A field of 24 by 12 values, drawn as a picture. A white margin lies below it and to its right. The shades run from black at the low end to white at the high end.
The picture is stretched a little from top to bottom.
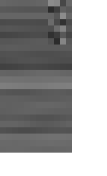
Roughest part: top right. Odd patch: rougher, in the top right. Grain: streaks across.
